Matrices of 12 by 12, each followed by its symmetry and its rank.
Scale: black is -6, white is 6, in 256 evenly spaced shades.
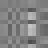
neither, rank one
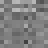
neither, rank two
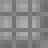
symmetric, rank one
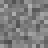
neither, full rank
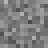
neither, full rank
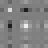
symmetric, rank one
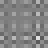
symmetric, rank one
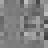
neither, rank two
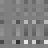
neither, rank one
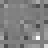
symmetric, rank two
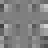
neither, rank one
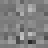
neither, rank two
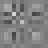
symmetric, rank two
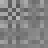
symmetric, rank two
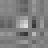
symmetric, rank one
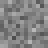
neither, full rank
